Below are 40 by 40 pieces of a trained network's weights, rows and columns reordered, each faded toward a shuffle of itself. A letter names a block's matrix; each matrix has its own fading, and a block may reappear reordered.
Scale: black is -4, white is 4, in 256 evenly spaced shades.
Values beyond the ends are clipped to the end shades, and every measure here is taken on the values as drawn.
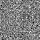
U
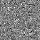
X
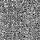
U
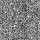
U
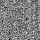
U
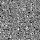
X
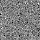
X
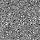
X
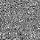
X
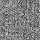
U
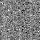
U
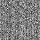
U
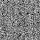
U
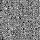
U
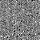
U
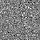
X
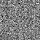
U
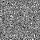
X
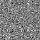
X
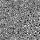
X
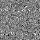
X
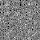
X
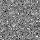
X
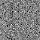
X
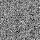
U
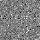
X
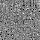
X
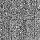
U
